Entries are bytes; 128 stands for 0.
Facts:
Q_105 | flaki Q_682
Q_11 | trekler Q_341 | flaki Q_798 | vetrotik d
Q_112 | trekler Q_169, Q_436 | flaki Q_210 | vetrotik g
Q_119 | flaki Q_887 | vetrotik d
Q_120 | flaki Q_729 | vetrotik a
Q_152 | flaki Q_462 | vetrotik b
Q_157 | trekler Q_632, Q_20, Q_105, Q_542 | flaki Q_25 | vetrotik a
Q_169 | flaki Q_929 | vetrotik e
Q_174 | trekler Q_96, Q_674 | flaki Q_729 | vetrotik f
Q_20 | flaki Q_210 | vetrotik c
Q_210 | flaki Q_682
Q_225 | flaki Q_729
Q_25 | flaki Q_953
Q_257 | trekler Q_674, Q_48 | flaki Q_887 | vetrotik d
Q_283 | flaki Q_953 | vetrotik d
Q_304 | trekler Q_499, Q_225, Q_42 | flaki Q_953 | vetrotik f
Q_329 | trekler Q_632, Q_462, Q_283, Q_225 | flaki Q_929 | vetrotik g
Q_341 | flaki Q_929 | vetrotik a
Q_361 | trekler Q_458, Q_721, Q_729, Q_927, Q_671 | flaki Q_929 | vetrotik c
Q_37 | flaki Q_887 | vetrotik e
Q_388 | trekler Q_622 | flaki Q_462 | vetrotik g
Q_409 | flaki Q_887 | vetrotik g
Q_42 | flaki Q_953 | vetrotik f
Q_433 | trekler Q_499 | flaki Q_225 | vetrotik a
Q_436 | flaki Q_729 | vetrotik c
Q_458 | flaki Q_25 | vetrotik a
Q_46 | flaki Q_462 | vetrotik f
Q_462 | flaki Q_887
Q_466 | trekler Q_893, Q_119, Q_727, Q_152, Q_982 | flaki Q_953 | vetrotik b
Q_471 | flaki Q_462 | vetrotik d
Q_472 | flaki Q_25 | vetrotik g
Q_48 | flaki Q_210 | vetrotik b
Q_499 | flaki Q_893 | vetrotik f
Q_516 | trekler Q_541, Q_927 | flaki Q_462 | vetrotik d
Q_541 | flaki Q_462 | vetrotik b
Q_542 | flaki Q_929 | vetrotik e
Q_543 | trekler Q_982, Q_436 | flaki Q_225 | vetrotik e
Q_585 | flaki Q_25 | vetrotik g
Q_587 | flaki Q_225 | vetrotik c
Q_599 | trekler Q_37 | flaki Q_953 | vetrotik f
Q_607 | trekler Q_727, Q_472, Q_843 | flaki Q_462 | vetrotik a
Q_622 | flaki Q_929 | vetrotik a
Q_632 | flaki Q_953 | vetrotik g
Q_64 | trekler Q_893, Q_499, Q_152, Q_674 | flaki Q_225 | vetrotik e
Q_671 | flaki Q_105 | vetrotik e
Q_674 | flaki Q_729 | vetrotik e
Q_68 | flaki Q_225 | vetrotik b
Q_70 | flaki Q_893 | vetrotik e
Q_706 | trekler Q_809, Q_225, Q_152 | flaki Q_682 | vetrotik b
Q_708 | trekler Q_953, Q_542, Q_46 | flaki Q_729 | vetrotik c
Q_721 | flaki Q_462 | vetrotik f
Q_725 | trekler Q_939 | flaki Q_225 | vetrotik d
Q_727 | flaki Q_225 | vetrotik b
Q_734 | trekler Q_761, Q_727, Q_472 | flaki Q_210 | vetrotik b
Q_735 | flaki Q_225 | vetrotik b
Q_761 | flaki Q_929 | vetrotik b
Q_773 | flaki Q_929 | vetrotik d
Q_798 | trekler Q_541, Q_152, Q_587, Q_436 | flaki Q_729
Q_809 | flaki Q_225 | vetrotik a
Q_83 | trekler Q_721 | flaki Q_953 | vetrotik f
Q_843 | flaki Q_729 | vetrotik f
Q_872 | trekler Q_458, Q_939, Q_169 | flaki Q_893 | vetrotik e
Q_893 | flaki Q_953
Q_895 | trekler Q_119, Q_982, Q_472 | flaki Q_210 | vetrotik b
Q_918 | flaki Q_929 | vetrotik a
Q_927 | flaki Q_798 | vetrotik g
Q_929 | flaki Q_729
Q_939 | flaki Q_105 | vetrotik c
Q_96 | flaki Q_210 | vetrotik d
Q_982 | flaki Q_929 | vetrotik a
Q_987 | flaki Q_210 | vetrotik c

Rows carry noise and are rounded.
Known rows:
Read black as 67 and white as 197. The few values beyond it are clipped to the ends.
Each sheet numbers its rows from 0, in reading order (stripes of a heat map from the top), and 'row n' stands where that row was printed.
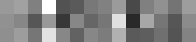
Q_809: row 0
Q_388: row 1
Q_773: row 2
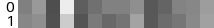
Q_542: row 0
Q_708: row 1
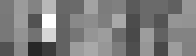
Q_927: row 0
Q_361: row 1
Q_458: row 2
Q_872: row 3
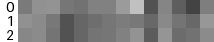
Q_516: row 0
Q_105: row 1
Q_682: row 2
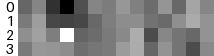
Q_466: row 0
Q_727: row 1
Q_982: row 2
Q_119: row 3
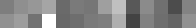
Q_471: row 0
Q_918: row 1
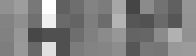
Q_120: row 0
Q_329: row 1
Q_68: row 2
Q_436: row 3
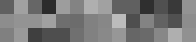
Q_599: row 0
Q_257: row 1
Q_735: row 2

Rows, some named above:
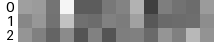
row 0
Q_433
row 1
Q_929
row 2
Q_20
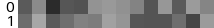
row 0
Q_70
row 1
Q_42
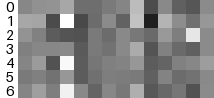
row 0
Q_257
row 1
Q_622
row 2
Q_48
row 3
Q_409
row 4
Q_542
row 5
Q_632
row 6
Q_773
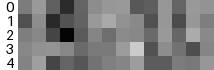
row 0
Q_671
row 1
Q_872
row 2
Q_706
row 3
Q_471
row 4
Q_543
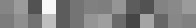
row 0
Q_542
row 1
Q_458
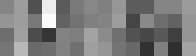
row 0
Q_542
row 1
Q_120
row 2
Q_304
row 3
Q_843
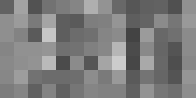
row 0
Q_499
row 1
Q_225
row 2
Q_157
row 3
Q_257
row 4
Q_607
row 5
Q_798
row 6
Q_953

